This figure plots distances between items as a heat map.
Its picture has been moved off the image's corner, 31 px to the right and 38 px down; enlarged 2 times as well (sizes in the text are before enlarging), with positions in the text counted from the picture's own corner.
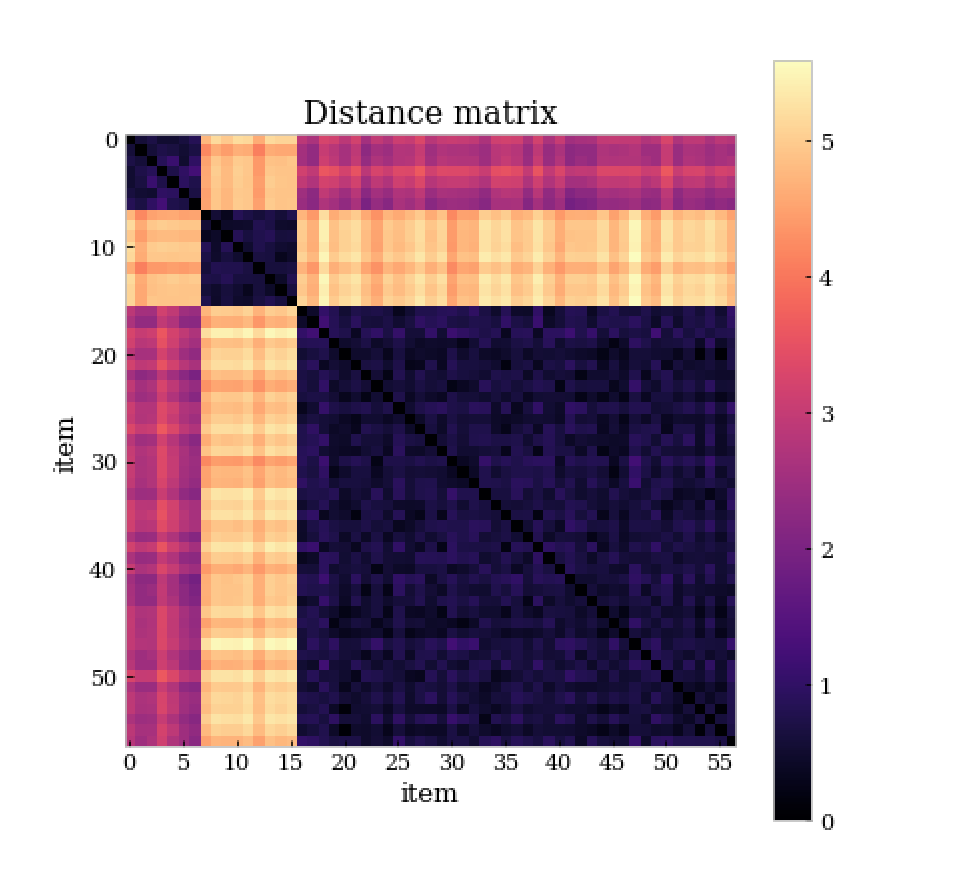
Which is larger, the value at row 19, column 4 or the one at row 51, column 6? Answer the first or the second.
the first
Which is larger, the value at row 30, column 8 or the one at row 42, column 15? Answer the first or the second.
the second
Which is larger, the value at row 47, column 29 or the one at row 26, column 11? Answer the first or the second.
the second
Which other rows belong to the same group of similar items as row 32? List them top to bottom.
16, 17, 18, 19, 20, 21, 22, 23, 24, 25, 26, 27, 28, 29, 30, 31, 33, 34, 35, 36, 37, 38, 39, 40, 41, 42, 43, 44, 45, 46, 47, 48, 49, 50, 51, 52, 53, 54, 55, 56
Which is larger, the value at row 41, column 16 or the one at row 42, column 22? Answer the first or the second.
the first
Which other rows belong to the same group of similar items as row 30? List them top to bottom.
16, 17, 18, 19, 20, 21, 22, 23, 24, 25, 26, 27, 28, 29, 31, 32, 33, 34, 35, 36, 37, 38, 39, 40, 41, 42, 43, 44, 45, 46, 47, 48, 49, 50, 51, 52, 53, 54, 55, 56
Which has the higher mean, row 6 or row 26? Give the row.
6
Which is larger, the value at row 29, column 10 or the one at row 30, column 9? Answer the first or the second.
the first
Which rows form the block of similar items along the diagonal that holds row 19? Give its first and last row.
16 to 56
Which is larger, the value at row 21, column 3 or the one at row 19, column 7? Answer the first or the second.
the second
